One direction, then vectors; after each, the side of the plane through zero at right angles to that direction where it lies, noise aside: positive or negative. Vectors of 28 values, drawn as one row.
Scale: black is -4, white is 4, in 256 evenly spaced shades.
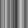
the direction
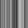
positive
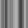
negative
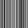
negative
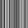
positive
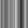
negative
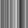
negative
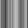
negative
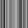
negative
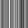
negative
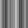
negative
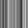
negative
